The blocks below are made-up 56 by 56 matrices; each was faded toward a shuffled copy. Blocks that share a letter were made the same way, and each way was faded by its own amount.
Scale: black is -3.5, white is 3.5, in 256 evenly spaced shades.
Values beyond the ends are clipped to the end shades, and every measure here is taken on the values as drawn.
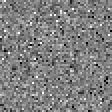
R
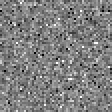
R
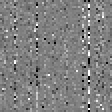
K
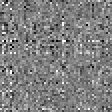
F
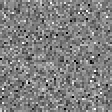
R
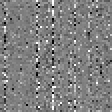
K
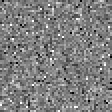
R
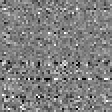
F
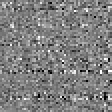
F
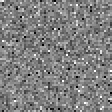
R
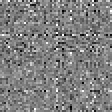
F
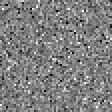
R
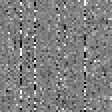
K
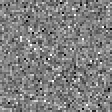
R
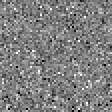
R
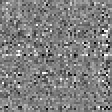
F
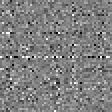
F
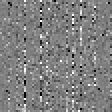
K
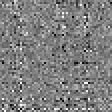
F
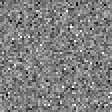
R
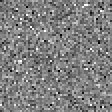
R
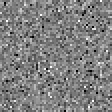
R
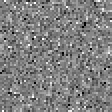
R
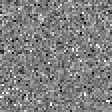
R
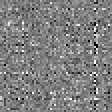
F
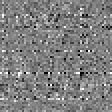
F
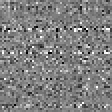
F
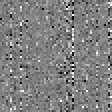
K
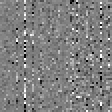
K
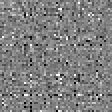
F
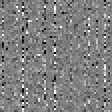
K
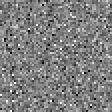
R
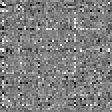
F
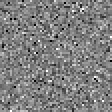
R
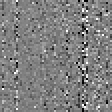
K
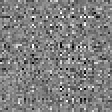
F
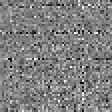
F
